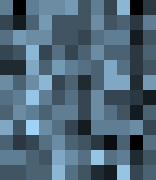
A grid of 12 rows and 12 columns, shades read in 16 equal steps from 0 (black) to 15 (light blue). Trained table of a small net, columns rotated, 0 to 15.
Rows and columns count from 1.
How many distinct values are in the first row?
8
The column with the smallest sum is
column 11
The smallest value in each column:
3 0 5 5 5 5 2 3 1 5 0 2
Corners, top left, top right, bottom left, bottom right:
9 4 6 7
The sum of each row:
86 79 90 84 90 100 85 89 100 67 101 84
